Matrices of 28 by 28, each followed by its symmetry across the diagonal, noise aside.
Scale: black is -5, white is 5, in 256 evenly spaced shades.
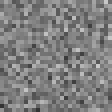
antisymmetric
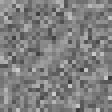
symmetric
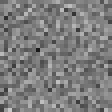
neither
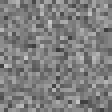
neither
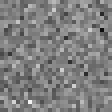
antisymmetric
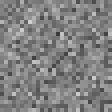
symmetric
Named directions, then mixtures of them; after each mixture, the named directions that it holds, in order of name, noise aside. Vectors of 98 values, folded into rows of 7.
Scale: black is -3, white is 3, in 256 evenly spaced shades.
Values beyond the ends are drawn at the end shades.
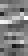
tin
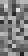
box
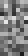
box, tin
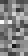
box, tin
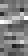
tin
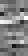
tin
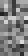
box, tin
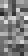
box, tin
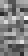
box, tin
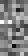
box, tin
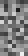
box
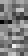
box, tin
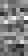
box, tin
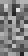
box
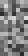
box, tin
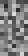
box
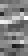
tin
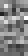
box, tin
